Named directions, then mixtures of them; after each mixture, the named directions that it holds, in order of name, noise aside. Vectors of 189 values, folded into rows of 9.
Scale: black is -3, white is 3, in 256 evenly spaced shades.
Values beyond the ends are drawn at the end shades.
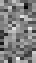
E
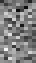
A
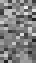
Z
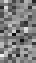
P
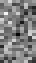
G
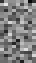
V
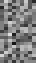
P, V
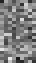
A, E, V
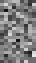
E, G, V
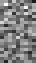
V, Z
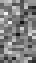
G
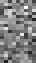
Z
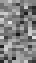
G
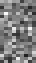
E, G, P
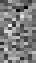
A, E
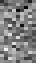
A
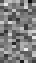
G, V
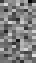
V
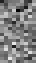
A, P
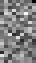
A, P, Z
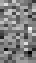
E, V, Z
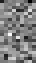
A, V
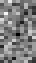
G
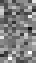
E, P, Z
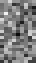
G
